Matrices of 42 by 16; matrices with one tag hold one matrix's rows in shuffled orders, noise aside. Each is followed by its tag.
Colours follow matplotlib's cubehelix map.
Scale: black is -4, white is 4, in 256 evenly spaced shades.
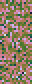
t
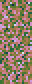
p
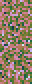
p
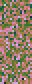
t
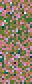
t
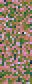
t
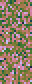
t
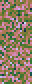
t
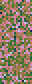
t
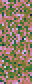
t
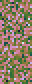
p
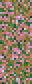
t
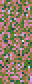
p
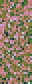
p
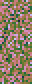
p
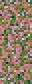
p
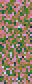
t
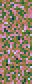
p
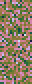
t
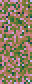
p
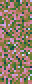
p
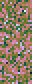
t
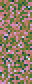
p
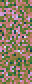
t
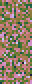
t
